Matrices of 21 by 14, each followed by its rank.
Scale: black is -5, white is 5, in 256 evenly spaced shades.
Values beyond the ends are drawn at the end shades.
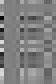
one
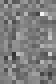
three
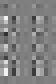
one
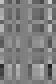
one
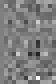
three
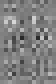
three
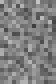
full rank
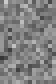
full rank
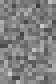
full rank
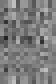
three
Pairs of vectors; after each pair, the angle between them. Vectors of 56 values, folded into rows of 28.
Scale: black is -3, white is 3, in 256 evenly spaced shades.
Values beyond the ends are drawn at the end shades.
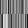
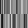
orthogonal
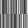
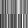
partly aligned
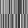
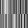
partly aligned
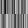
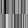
nearly parallel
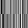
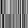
nearly parallel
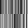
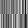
partly opposed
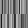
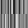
partly aligned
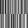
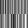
nearly parallel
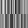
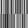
partly aligned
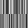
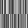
nearly opposite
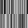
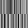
orthogonal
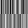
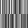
nearly opposite
